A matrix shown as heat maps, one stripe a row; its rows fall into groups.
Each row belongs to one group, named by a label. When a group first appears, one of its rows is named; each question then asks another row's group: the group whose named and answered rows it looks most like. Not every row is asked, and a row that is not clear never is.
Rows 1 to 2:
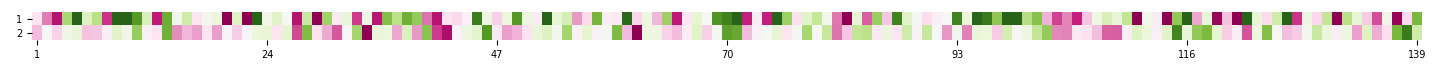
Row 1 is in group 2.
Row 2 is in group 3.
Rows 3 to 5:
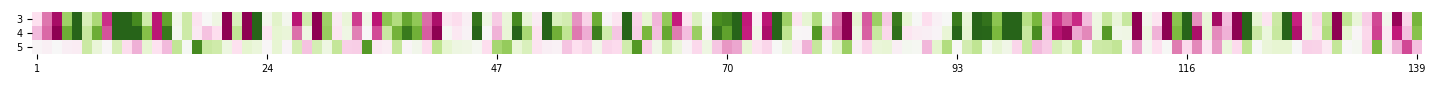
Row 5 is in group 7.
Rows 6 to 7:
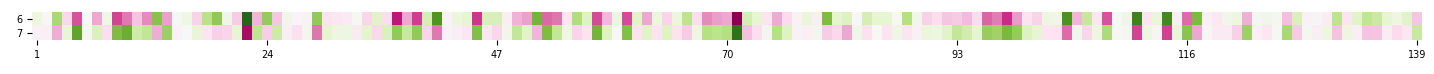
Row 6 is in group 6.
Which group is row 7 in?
2
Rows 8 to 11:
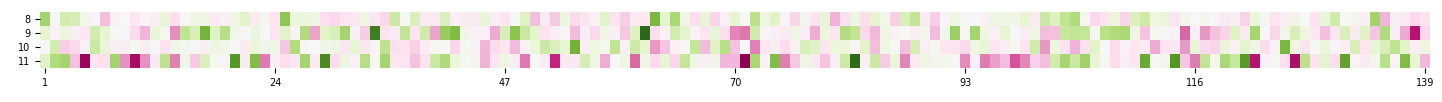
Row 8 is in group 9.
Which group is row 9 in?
7
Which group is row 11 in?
6
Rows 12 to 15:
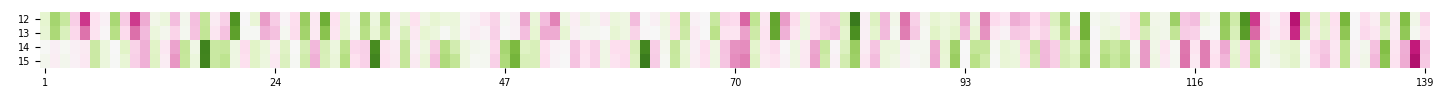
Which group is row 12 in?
6
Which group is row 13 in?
6
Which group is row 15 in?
7
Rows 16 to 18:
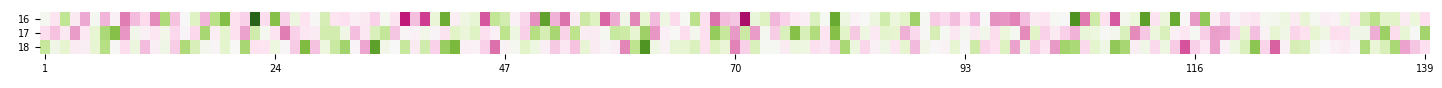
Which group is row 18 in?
7
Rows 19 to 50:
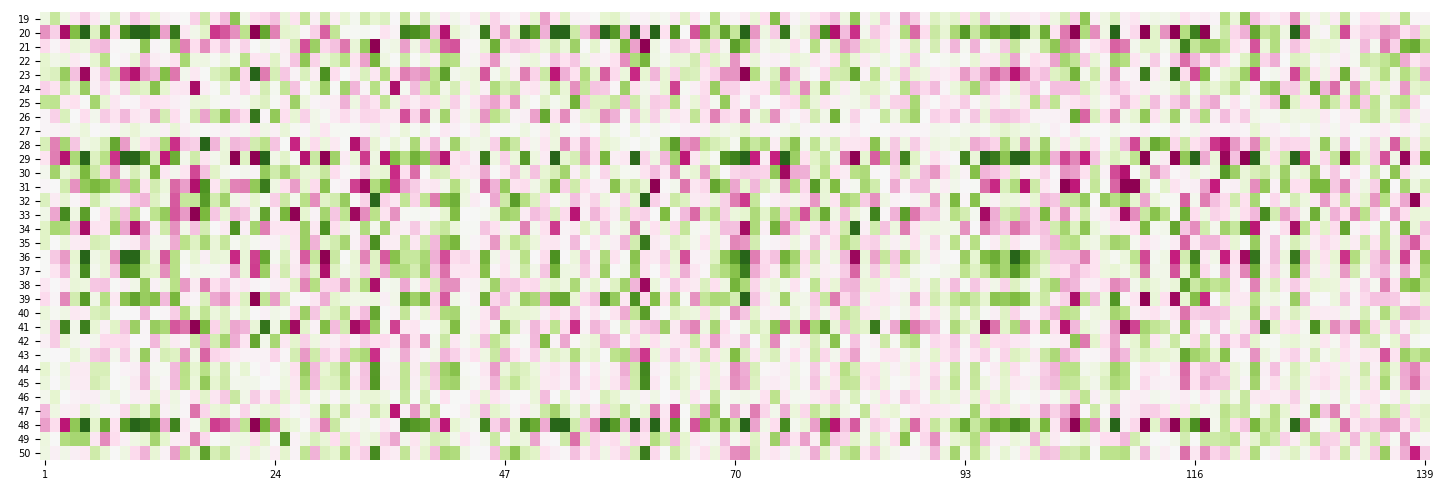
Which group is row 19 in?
6
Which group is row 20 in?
2
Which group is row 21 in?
3
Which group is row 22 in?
7
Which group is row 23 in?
6
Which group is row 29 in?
2
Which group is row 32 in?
7
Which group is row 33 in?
9
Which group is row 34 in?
6
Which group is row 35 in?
7
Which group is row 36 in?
2
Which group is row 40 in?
7
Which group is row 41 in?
9
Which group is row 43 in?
3
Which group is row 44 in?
7
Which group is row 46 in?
6
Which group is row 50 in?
7
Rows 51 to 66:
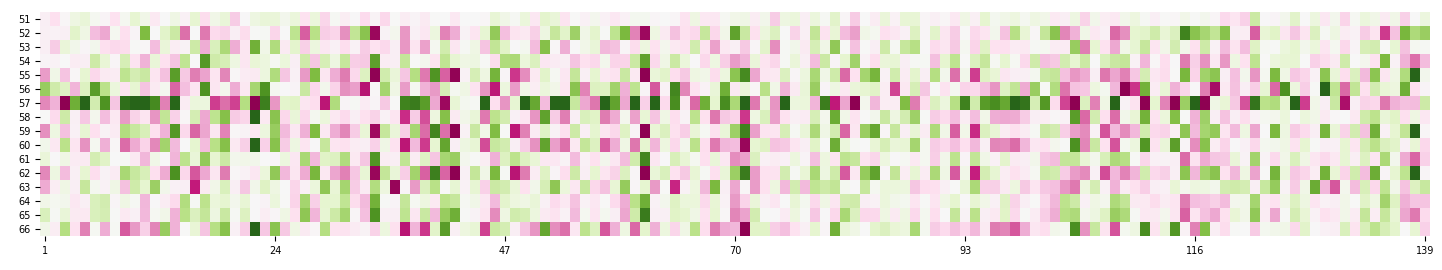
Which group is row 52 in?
3
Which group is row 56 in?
9
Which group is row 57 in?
2
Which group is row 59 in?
3
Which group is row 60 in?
6
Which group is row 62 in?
3
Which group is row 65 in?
7
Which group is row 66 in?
6
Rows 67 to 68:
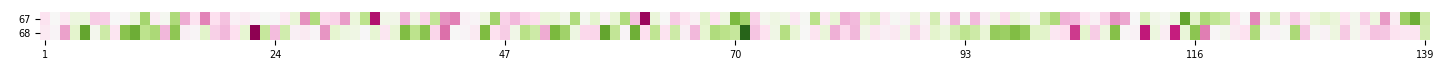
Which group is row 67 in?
3
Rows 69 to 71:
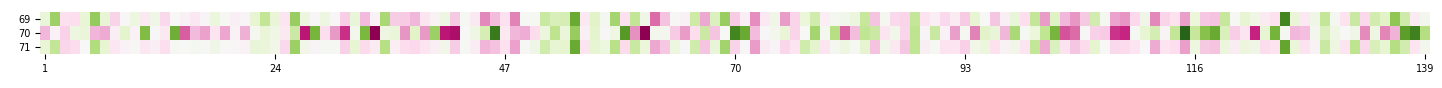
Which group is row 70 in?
3
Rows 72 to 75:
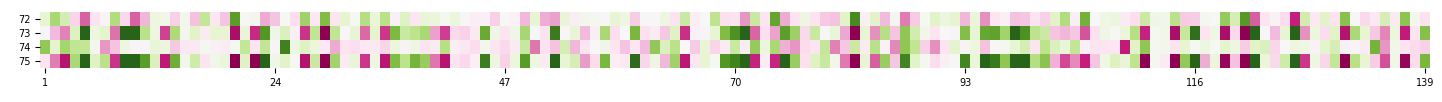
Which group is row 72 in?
6
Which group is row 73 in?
2
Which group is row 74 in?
9
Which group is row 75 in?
2
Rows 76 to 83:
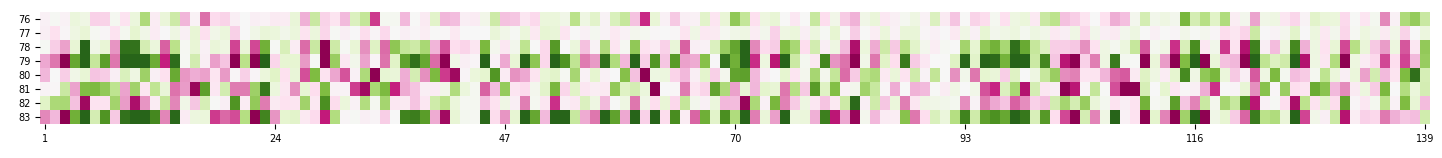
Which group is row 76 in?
3
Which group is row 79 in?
2
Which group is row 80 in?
3
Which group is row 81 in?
9
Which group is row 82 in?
6
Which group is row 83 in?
2
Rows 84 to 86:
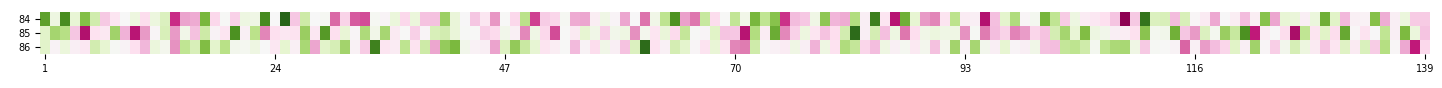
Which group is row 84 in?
9
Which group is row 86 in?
7
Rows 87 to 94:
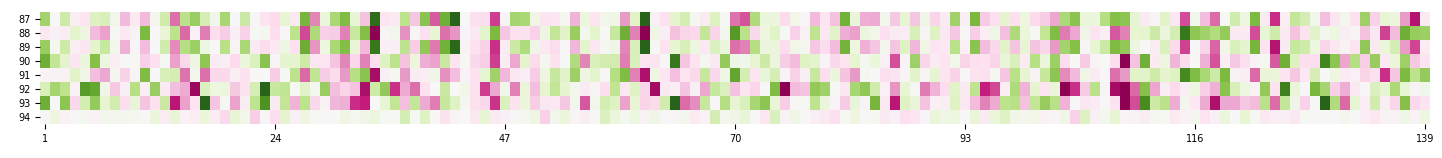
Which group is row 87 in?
7
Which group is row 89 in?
7
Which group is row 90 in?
9
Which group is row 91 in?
3
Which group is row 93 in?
9
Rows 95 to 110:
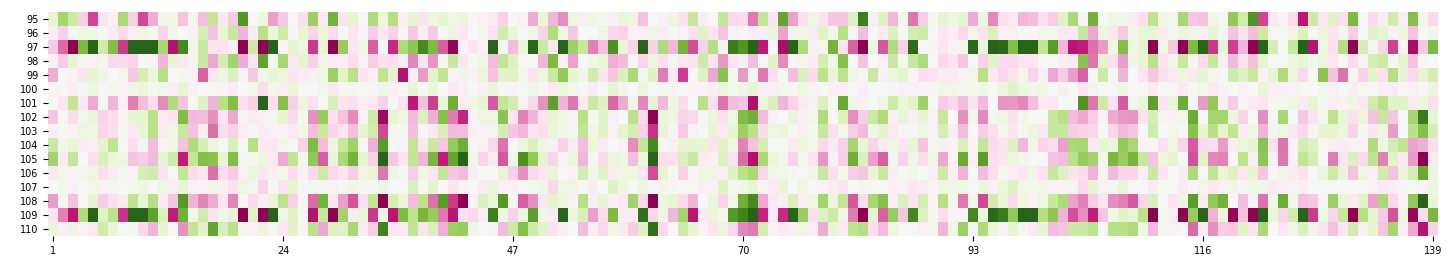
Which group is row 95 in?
6
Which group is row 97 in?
2
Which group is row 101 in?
6
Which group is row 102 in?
3
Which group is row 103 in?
3
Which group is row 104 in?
7
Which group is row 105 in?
7
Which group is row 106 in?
3
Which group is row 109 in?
2
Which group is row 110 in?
7
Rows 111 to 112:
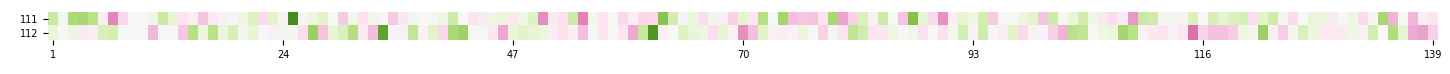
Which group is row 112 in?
7
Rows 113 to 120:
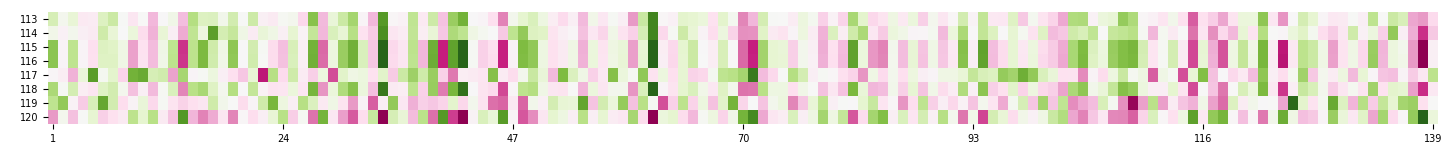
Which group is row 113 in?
7
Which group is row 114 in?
7
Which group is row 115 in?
7
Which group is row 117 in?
2
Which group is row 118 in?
7
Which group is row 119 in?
9
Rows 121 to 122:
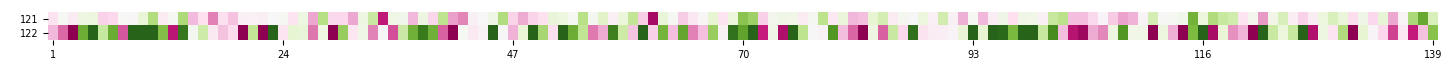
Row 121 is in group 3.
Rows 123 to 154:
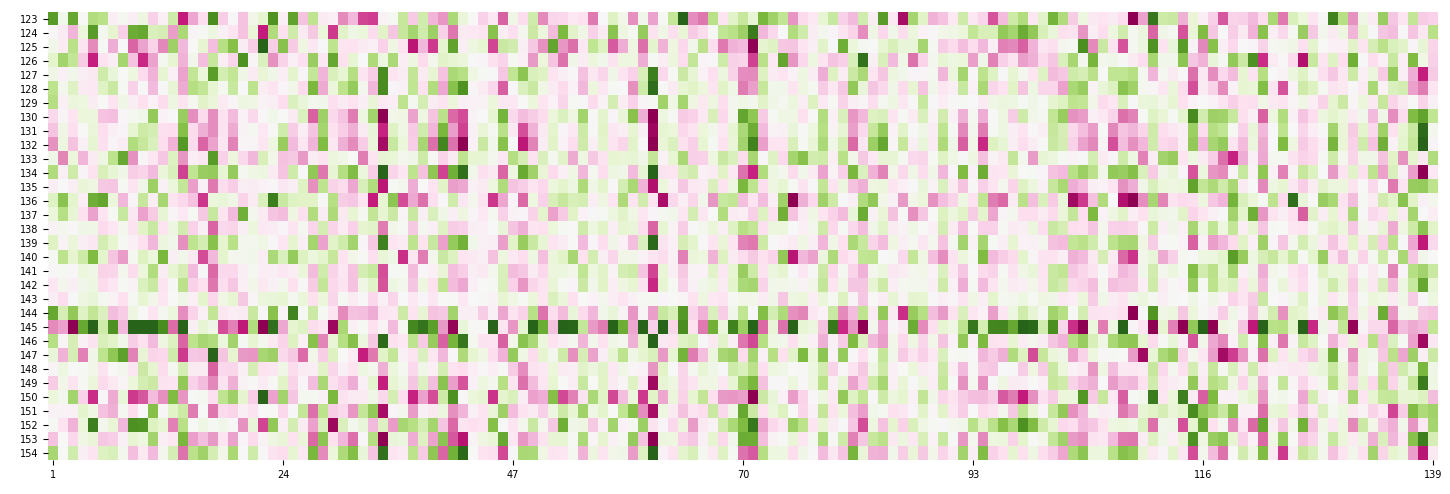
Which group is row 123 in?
9
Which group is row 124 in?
2
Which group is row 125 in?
6
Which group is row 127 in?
7
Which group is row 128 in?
7
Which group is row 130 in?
3
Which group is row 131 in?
3
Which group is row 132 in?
3
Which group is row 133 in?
9
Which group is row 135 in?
3
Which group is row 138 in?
3
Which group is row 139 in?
7
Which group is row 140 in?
9
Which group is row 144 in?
9
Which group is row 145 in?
2
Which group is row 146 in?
7
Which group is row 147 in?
9
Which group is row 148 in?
3
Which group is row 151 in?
3
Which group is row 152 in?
2
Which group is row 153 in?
3
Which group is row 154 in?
7
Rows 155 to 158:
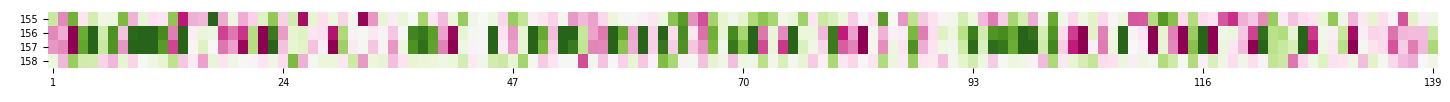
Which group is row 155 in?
9
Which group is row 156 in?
2
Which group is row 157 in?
2
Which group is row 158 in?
9
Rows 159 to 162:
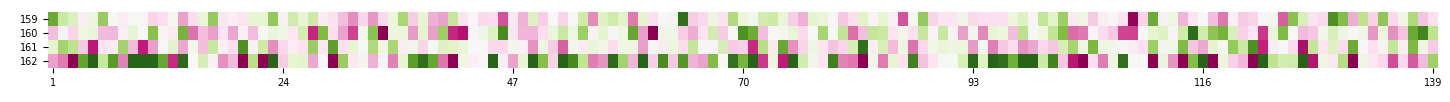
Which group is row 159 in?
9
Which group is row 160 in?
3
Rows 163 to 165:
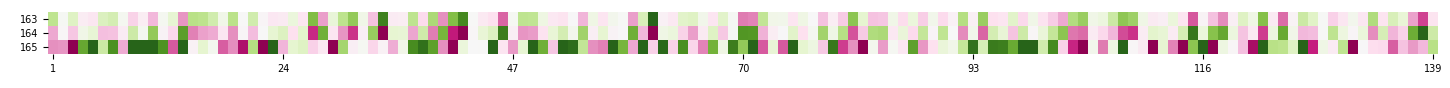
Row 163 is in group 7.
